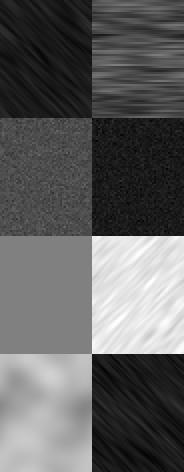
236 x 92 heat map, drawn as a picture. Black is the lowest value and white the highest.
It is made of 4 by 2 panels. Panel 1,1: very low, slanting down to the right, faint in contrast. Panel 1,2: low, streaked across. Panel 2,1: low, fine-grained, faint in contrast. Panel 2,2: very low, fine-grained, faint in contrast. Panel 3,1: middling, flat. Panel 3,2: very high, slanting up to the right, faint in contrast. Panel 4,1: high, smooth. Panel 4,2: very low, slanting down to the right, faint in contrast.
